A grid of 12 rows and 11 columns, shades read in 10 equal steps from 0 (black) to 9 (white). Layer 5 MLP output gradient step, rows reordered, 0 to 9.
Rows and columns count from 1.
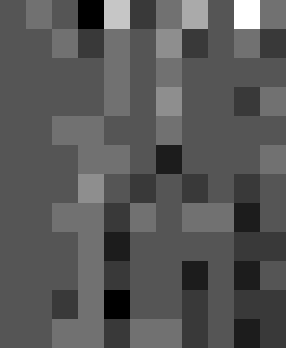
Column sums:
36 37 39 41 36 36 42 34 37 33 35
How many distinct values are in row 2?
4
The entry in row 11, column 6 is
3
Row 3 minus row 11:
0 0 1 -1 4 0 1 1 0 1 1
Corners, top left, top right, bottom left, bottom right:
3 4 3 2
